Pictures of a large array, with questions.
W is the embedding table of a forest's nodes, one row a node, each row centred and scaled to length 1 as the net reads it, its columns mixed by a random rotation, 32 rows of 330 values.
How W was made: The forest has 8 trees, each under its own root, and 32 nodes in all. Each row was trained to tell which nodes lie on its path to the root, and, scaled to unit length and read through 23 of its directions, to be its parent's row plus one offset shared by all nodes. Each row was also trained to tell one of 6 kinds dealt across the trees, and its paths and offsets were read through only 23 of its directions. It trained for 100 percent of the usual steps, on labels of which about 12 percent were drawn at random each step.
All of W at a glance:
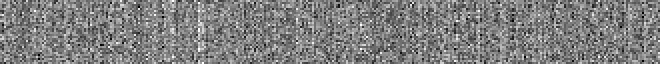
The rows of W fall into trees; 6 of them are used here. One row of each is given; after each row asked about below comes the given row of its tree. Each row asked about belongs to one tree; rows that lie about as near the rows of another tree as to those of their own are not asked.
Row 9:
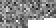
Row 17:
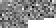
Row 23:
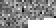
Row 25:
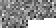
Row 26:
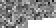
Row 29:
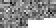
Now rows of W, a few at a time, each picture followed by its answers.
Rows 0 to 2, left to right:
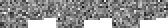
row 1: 25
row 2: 29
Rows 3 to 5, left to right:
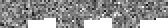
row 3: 29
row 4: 9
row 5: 23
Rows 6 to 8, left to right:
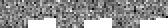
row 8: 23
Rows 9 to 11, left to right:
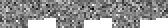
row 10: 9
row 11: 25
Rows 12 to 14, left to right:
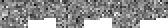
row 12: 25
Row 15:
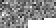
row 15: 23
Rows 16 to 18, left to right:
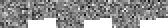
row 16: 29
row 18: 23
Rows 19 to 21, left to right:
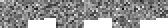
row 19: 9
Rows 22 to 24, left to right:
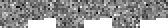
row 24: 25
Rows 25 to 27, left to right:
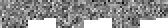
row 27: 29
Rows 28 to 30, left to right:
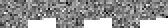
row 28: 17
